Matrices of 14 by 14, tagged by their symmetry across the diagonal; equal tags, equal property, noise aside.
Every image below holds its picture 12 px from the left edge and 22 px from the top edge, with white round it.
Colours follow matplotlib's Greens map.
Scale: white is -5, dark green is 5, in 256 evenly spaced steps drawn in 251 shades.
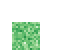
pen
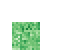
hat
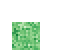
hat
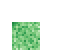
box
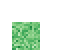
pen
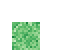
box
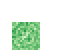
box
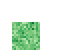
pen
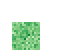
box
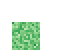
box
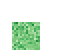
pen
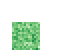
hat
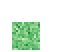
hat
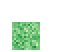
hat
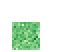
pen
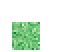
hat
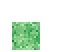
hat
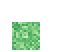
box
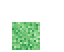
hat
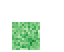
box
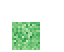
hat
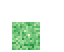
pen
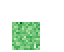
pen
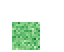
pen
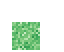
box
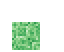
box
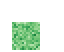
pen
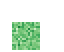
hat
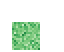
box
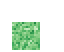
pen
